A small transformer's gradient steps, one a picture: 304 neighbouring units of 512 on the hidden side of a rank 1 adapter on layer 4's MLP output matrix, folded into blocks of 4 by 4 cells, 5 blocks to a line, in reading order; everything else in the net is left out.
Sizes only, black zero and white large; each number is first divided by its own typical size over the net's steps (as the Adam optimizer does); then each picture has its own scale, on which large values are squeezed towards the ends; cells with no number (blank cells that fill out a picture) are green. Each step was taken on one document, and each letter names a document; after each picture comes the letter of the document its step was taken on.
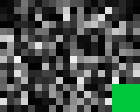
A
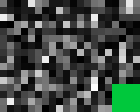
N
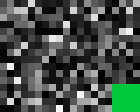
N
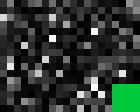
N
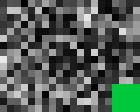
A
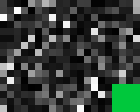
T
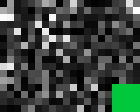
T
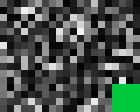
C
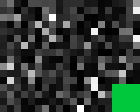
T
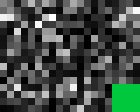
T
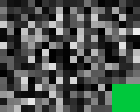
C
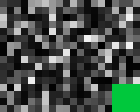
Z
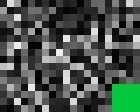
Z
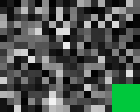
C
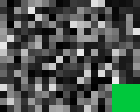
C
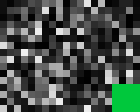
C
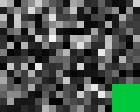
Z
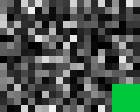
Z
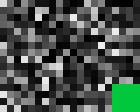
C
